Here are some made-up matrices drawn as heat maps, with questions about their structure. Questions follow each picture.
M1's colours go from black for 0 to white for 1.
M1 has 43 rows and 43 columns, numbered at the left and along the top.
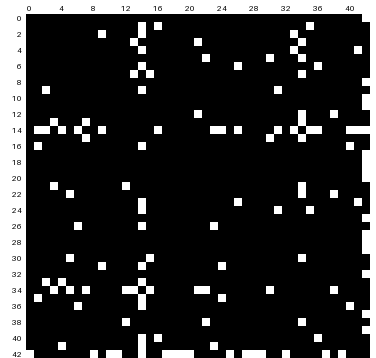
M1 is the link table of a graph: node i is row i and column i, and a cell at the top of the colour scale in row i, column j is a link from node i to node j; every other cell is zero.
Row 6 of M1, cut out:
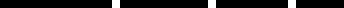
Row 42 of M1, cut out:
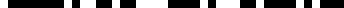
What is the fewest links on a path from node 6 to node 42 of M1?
2
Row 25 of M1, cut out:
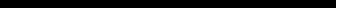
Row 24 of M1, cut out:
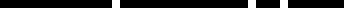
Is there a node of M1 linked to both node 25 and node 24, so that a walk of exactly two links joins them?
no
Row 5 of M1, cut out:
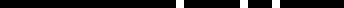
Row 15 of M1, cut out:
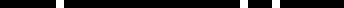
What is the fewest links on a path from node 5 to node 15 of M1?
2
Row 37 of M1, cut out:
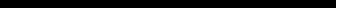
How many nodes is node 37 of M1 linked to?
1
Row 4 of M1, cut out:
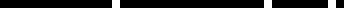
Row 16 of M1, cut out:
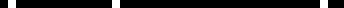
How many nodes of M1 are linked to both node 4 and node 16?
1
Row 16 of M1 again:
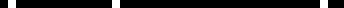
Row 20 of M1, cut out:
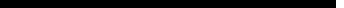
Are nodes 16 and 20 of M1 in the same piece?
yes
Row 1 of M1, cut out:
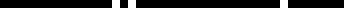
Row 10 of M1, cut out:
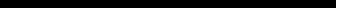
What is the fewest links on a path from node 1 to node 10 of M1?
3
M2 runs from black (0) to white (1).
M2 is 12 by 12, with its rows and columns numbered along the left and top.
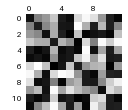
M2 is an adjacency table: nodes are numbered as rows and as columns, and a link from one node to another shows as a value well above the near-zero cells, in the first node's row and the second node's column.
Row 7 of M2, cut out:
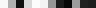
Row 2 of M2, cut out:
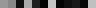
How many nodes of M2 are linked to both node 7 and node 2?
4
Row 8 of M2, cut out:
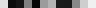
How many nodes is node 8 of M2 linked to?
7
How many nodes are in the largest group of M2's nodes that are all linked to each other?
5
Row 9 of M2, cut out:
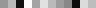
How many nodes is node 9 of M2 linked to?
10
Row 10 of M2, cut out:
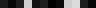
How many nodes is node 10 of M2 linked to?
3
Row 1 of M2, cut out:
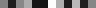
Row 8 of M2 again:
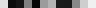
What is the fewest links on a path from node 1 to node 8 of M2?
2
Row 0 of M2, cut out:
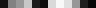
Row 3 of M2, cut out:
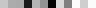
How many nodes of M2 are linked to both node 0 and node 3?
5
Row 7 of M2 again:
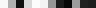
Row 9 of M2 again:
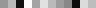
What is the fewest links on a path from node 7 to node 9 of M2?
1
